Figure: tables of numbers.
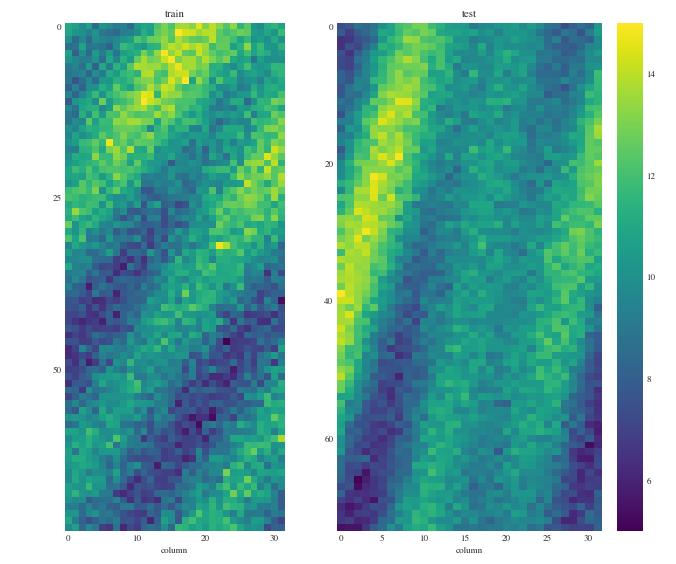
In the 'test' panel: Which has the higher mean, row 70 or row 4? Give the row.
4
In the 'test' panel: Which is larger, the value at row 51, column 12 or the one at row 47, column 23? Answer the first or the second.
the first
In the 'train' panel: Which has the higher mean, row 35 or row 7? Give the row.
7
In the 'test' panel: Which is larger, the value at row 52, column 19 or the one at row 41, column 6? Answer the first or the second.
the first
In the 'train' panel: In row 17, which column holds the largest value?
6
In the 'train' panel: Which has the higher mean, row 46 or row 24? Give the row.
24
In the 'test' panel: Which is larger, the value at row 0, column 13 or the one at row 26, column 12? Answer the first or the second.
the first
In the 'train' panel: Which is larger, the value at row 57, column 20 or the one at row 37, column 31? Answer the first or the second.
the second
